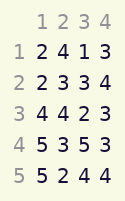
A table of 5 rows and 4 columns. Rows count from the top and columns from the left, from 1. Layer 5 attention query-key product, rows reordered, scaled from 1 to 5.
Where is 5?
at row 4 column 1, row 4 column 3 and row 5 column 1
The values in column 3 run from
1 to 5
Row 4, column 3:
5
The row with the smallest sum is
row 1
